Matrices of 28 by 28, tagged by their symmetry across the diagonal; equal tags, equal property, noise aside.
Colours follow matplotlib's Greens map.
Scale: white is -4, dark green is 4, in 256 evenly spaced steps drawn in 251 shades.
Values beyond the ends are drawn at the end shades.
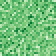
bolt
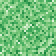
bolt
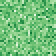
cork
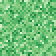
bolt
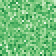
cork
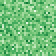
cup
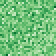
bolt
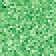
cork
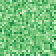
cup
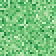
bolt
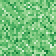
cup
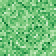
bolt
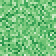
cork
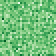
cup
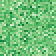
cork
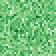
cork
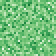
bolt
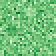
cup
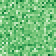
cup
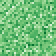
bolt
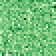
cup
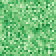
cup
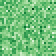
cork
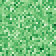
cork
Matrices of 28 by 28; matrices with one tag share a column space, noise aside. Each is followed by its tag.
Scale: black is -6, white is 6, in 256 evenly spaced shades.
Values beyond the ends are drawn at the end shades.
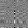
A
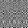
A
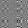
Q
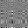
A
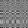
A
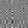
A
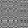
Q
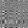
A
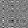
Q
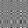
A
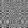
A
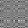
Q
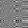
Q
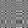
A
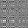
Q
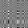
A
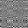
Q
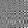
A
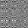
Q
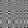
A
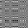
Q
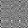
Q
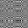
Q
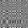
A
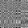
A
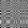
A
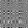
A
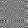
Q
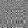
A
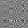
Q
